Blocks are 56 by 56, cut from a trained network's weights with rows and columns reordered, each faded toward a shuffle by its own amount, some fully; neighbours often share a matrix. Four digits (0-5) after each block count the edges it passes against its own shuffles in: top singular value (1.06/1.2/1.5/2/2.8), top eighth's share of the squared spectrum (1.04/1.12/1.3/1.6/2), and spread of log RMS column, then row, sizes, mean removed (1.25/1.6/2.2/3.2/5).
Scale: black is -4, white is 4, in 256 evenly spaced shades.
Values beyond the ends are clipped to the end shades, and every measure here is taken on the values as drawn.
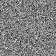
0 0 0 0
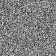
1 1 0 0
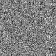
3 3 1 0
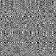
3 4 2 2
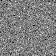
0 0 0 0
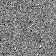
0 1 0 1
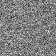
1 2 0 0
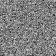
0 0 0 0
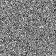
0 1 0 0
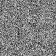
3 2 0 0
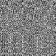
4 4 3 1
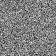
0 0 0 0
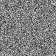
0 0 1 0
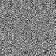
3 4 2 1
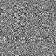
3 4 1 2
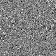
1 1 0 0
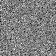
1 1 0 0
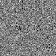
2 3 1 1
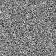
1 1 0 0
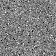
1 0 0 0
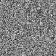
2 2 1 0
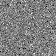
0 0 0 0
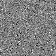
0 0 0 0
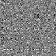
3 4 2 2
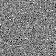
1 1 0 0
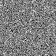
0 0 0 0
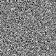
2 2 0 1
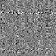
3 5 2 3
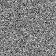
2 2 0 0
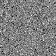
2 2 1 0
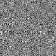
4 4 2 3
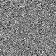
2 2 0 0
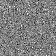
1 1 0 0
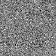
2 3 1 1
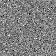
1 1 0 0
